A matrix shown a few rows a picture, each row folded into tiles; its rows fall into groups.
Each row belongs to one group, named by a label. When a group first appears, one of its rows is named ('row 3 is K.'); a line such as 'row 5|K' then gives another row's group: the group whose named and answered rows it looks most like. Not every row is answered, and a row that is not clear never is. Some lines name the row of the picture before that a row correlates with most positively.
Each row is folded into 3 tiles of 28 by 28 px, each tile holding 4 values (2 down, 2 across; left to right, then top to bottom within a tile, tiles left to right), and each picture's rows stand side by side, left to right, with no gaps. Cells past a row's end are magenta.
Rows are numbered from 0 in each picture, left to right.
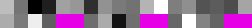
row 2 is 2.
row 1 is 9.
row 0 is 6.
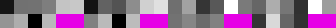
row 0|9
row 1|9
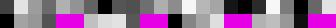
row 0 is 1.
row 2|1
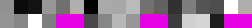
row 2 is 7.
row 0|6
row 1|1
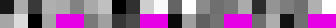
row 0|9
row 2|1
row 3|9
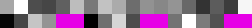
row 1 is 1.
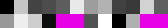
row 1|9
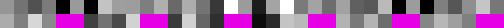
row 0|6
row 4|6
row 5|7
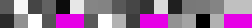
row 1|2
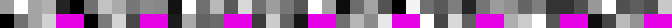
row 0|1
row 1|1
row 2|1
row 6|6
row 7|1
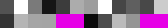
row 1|1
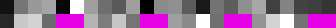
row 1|6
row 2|6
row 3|6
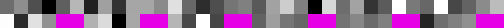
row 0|6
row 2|6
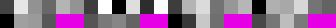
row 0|1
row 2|1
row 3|1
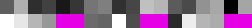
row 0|6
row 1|7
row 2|2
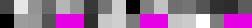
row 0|1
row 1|2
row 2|6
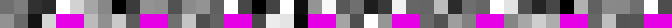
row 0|9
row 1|6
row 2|9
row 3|2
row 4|7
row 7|9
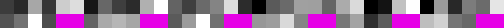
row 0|7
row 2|7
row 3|7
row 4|9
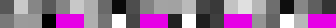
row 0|2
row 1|6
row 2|9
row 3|6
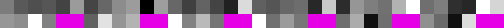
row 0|6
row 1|2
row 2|6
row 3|6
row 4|9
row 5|9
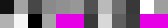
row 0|9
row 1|9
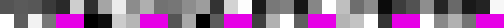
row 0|6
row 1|1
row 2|9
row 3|2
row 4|6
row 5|6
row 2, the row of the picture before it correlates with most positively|1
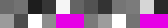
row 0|7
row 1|7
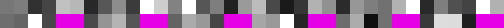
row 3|6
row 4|9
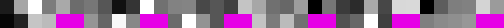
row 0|1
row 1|7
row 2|2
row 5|7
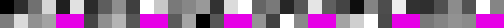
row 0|2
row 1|7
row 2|9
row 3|7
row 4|7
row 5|7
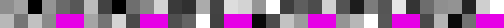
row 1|6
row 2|7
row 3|1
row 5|9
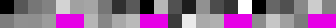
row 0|7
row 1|6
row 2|2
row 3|7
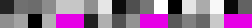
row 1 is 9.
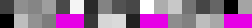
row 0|2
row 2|6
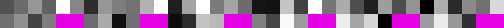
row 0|9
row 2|1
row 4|6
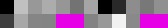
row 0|1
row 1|6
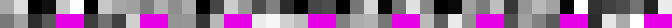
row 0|9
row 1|1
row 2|9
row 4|2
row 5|6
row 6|2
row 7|2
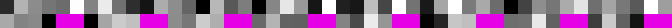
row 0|2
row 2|6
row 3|2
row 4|7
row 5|1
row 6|7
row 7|9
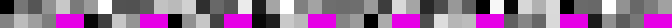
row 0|7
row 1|1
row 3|1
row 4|9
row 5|2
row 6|1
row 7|1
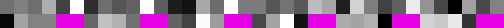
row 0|2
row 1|7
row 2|7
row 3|7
